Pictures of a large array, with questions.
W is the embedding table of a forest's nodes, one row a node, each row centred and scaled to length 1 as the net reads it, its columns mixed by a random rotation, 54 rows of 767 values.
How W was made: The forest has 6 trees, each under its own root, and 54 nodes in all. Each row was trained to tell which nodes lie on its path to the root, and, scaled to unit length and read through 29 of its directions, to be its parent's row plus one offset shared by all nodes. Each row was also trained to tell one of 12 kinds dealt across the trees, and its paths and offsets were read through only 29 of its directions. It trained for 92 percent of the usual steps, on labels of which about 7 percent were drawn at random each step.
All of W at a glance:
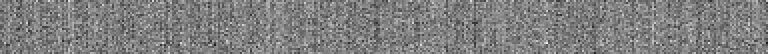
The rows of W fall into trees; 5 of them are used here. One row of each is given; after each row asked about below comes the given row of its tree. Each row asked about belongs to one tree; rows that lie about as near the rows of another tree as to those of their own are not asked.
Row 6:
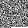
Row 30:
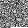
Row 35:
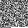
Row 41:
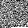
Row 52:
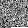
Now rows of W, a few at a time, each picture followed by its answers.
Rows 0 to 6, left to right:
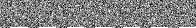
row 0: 6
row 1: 41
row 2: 52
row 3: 41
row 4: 30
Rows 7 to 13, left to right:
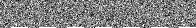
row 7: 41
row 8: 41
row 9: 30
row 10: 35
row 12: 52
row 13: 6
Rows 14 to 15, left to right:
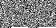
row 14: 41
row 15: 41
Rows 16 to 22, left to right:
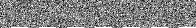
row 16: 41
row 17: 35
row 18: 52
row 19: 6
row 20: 30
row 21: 35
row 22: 30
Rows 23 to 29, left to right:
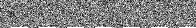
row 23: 30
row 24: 6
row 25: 6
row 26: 35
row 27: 6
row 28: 41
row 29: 6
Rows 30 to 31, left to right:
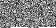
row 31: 6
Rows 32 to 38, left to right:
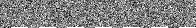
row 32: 52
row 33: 35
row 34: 30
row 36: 6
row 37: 30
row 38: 52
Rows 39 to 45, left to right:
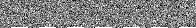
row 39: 6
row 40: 52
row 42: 35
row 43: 52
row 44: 6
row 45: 35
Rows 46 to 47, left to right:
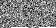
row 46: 52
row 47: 6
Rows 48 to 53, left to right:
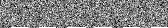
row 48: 41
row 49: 30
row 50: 41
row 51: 30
